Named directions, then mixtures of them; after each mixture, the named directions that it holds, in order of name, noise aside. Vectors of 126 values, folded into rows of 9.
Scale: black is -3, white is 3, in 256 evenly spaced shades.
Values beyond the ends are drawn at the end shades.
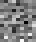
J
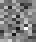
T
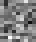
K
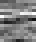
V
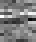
V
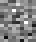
J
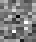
J, K, T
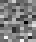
J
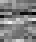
V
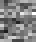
K, T, V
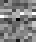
J, V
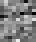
J, K, V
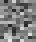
J, K, T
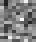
K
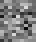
T, V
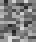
J, K, T
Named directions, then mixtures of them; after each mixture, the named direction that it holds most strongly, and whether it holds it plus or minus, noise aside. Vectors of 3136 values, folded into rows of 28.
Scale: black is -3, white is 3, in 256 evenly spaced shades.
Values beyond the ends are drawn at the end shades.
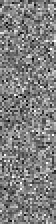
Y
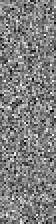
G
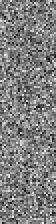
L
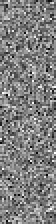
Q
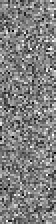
Q, minus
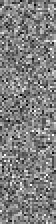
Y, plus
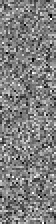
Q, plus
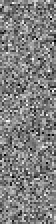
Y, minus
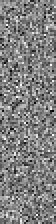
G, plus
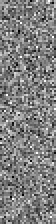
Q, minus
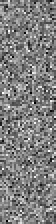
Q, plus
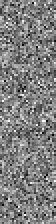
Y, minus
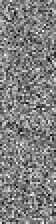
L, plus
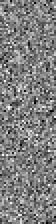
G, plus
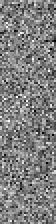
Y, minus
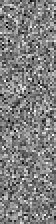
Y, plus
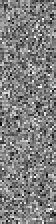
Q, plus
